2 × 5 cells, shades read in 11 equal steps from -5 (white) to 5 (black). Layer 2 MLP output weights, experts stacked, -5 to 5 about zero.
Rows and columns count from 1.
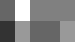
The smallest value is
-5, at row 1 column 2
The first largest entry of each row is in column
1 1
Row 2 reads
3 -1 1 1 -1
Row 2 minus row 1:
2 4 1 1 -1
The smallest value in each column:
1 -5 0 0 -1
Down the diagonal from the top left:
1 -1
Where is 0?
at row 1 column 3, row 1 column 4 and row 1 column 5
